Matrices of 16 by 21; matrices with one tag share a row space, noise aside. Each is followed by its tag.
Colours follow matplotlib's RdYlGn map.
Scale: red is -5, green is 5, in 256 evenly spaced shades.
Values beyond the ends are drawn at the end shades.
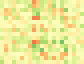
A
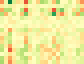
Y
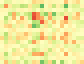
A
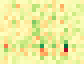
A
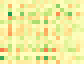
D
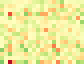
Y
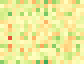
D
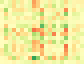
A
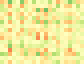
D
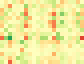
Y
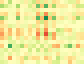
D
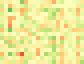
Y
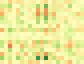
D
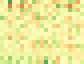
D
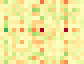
A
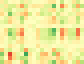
Y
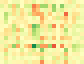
A
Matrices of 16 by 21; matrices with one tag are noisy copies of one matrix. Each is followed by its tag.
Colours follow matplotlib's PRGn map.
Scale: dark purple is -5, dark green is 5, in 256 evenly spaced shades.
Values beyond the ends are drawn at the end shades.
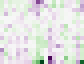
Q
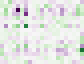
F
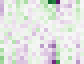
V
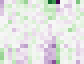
V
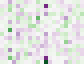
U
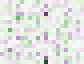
U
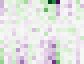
V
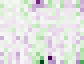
Q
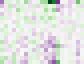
V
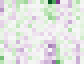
V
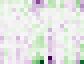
Q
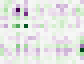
F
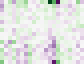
V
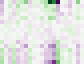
V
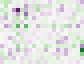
F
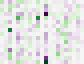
U
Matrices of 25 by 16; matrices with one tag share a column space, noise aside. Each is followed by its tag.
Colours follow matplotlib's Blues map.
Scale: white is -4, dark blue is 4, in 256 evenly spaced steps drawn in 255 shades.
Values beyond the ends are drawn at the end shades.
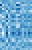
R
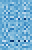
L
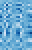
R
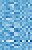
L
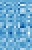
R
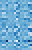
L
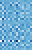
L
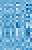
R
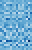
L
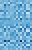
L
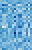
R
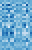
R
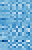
L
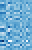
L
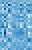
R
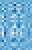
R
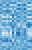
R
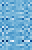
L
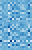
L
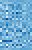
L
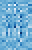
R
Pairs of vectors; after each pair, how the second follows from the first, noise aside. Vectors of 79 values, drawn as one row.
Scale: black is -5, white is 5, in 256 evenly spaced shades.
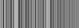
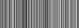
shuffled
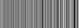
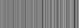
shrunk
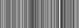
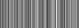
shuffled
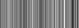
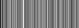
shuffled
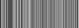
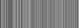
shrunk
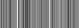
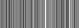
shuffled
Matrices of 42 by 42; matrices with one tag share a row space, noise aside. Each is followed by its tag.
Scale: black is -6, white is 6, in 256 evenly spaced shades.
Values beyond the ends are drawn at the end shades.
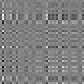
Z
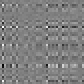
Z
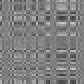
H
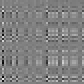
Z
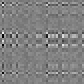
Z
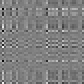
Z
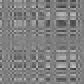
H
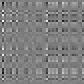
Z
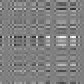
H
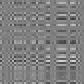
H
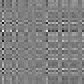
Z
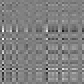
Z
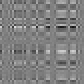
H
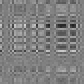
H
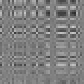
H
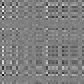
Z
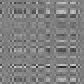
H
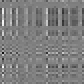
Z
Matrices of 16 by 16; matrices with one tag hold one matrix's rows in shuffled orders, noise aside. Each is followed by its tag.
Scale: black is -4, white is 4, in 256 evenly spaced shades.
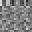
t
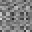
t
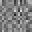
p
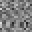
t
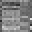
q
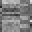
q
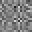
p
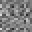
t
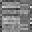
q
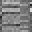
q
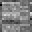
q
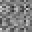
t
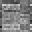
q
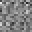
t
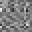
t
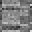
q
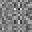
p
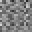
t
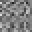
t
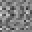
t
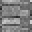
q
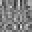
p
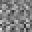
t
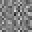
p
